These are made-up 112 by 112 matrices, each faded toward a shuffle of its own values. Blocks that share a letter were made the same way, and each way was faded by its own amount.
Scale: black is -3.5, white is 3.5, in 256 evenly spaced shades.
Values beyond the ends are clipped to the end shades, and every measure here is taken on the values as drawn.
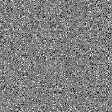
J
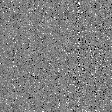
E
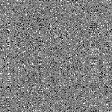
J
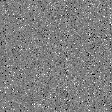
E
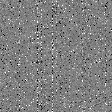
E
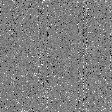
E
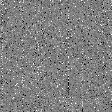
E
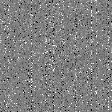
E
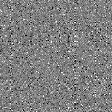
J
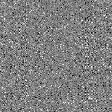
J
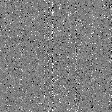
E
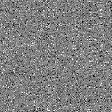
J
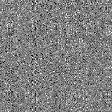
J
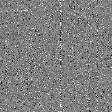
E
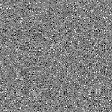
J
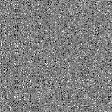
J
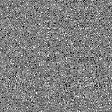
J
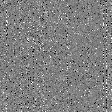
E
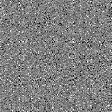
J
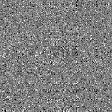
J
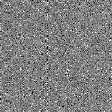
J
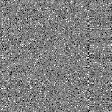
J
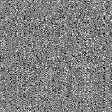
J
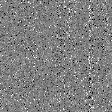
E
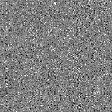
J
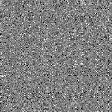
J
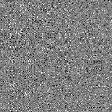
J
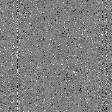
E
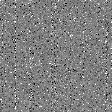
E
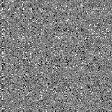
J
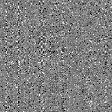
J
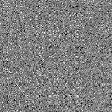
J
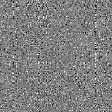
J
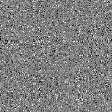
J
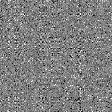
J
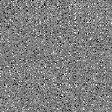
J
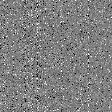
E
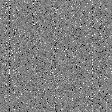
E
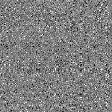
J
